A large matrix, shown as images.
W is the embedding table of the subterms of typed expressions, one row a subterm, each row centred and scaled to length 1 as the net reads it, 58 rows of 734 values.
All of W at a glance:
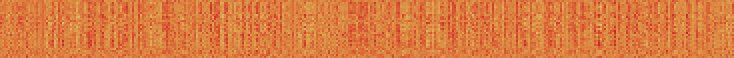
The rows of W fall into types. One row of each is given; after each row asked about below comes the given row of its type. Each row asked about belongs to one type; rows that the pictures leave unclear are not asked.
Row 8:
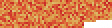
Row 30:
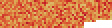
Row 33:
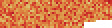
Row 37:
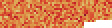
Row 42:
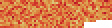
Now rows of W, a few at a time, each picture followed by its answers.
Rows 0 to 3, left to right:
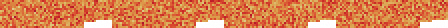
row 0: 37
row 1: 33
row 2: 30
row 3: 8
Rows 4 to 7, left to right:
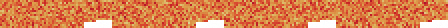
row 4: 30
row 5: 42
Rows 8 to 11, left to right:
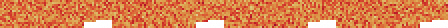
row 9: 42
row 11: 8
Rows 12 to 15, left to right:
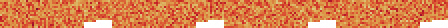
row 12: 30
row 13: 30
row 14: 42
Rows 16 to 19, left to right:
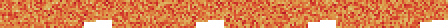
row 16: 8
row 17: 8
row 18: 8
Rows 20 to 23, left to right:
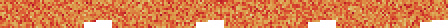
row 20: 42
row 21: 33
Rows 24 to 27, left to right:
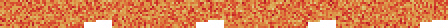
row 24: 8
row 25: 30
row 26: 8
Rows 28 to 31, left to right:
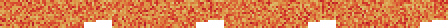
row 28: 8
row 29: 30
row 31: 30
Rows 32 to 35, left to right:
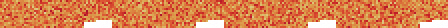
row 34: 37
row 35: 37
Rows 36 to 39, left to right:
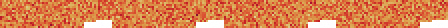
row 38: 42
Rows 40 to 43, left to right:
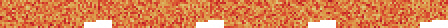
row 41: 30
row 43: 37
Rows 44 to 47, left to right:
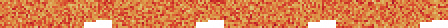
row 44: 30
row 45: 33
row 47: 42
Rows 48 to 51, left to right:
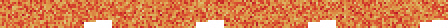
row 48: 8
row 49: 37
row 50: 8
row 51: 30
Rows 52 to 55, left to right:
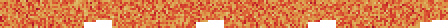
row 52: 30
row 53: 8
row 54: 42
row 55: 37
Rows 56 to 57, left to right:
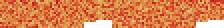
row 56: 42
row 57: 33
